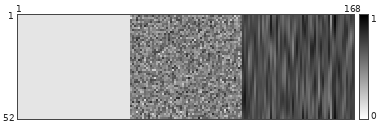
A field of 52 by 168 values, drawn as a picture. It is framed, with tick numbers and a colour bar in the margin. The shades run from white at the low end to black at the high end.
The table splits into one row of 3 panels. Panel 1,1: very low, flat. Panel 1,2: middling, fine-grained, strong in contrast. Panel 1,3: high, streaked downward.
